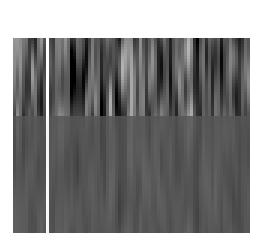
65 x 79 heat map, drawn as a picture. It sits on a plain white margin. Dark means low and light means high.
Column 12 differs from the columns beside it. Streaks run downward. There is no overall slope. A horizontal seam about 40% of the way down splits the table, and the bottom part is calmer.
